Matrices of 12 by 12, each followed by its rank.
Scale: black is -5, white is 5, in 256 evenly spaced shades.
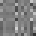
two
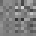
two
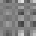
one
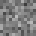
full rank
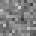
full rank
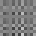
one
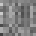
two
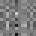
two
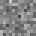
full rank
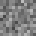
full rank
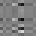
one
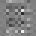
two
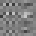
two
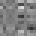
two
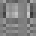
one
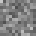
full rank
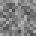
full rank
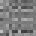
two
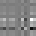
one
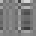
one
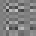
one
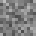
full rank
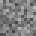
full rank
